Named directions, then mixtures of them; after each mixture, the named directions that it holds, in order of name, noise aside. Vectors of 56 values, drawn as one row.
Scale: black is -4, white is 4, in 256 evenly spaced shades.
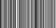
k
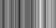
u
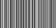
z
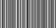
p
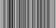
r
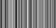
p, r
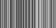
u, z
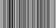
r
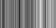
u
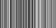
u, z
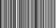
k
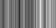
u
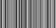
p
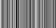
k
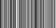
k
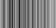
r, u
